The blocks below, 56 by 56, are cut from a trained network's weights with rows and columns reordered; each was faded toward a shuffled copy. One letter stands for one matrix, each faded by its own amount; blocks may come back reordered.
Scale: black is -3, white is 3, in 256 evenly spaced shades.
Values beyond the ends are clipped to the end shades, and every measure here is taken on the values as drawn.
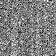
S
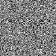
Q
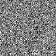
Q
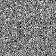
Q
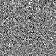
Q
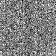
S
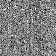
S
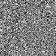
Q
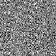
Q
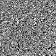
Q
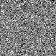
Q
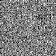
Q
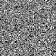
Q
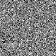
Q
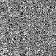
Q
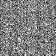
S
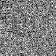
Q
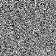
Q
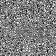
S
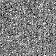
S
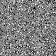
S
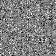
S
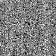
S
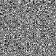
Q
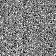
S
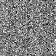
S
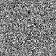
Q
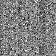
S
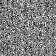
S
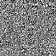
Q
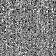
S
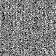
S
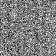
S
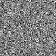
Q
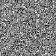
Q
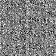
S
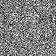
S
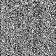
S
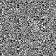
Q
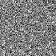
Q
